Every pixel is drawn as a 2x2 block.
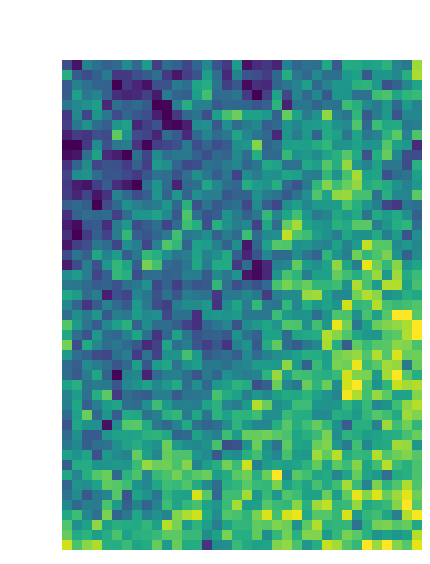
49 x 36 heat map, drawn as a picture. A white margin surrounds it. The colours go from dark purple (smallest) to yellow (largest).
There is an overall slope up to the bottom right. No row or column stands out. No regular stripes run through it. The ninth with the lowest average is the top left. Overall the values sit about 50% of the way up the scale.
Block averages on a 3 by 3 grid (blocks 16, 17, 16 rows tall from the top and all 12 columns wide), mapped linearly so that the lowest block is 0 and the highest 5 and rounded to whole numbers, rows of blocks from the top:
013 / 125 / 345
